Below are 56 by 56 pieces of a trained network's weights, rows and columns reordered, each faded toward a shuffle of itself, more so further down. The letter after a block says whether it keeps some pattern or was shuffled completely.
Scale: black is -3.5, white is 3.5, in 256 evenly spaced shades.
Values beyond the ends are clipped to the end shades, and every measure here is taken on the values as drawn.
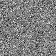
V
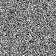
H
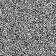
V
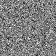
V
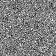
V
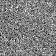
H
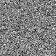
H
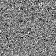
H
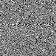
H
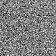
H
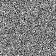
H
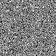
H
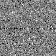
H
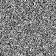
H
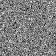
V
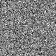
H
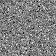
V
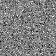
H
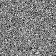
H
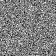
V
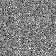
V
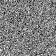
V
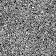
V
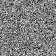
V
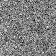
V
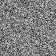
V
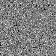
H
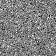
V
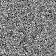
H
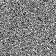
V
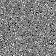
H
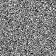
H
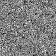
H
